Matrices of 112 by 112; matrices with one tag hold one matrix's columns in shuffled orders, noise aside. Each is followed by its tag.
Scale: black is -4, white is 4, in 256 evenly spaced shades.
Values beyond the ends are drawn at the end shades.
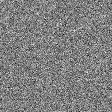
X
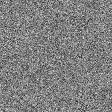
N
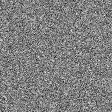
X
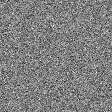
X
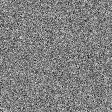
N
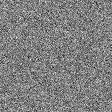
N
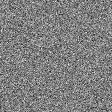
X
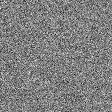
X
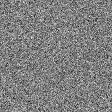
N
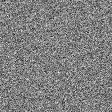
X
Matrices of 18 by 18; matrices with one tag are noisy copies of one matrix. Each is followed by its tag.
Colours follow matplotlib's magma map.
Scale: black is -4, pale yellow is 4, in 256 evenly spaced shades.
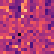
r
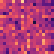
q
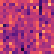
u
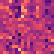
r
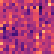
u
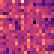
q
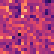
r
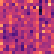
u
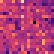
q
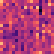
u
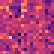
r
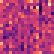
u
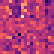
r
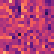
r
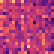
q
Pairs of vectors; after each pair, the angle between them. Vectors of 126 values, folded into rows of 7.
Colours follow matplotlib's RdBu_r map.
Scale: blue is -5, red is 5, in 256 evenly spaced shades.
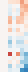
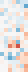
partly opposed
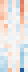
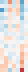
nearly opposite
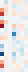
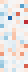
partly opposed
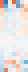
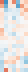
nearly parallel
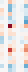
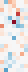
orthogonal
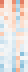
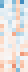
nearly opposite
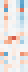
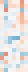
nearly opposite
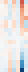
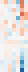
nearly parallel
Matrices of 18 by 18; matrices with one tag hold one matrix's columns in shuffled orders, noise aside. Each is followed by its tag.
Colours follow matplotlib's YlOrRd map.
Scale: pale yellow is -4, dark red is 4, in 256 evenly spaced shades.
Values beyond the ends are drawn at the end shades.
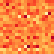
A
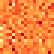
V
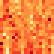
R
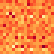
A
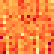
R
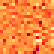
V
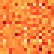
V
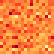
A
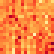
R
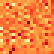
V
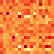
A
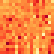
R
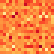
A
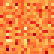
V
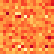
A
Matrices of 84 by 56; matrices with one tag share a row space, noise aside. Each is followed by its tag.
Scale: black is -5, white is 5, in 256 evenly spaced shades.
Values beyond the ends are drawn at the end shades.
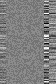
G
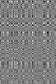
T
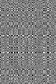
T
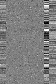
G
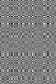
T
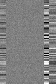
G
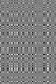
T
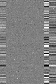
G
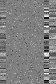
G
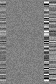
G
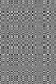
T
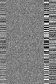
G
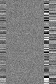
G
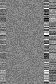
G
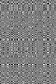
T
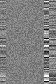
G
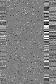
G
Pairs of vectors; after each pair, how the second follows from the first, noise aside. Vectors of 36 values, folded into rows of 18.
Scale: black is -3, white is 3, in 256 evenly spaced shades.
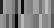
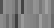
shrunk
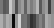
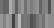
shrunk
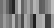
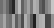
copied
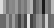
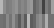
shrunk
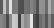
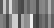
copied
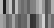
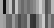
copied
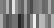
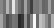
copied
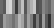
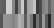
copied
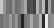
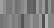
shrunk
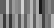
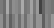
shrunk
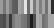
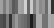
copied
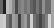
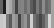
copied
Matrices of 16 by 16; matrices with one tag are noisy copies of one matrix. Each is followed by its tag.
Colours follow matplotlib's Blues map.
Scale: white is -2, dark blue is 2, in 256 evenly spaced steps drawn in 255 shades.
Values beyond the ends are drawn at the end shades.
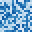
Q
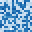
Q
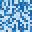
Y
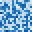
Q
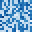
Y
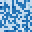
Q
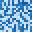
Y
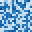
Q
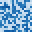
Q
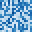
Y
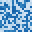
Q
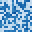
Q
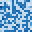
Q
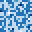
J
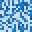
Y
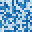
Q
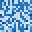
Y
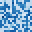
Q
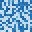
Y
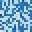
Y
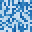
Y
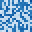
Y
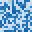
Q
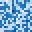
Q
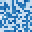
Q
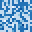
Y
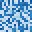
Y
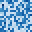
J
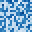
J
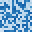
Q
